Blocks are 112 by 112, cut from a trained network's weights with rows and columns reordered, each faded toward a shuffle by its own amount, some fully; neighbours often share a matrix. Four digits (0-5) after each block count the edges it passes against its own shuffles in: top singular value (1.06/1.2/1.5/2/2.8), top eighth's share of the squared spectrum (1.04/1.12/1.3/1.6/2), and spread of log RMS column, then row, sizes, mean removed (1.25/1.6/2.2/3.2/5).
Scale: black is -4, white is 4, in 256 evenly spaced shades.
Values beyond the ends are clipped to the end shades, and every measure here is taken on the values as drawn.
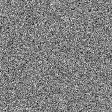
2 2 0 0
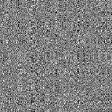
4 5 3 3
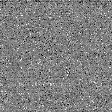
2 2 2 0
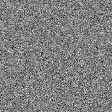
3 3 1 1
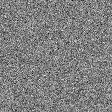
0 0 0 0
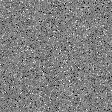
0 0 0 0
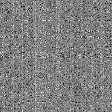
3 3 1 3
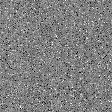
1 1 0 0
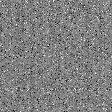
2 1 0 1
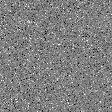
0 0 0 0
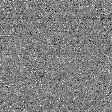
2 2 1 1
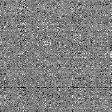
3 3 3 2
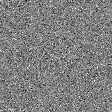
0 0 0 0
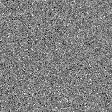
2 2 0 0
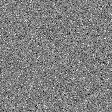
0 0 0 0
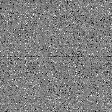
2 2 2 1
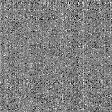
3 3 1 3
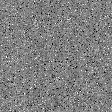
1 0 0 0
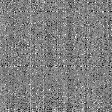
3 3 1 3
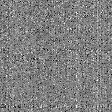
3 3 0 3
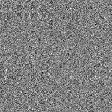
3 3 1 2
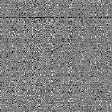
3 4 4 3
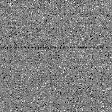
2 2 2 1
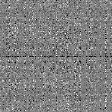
3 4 4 2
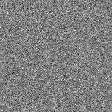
3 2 1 0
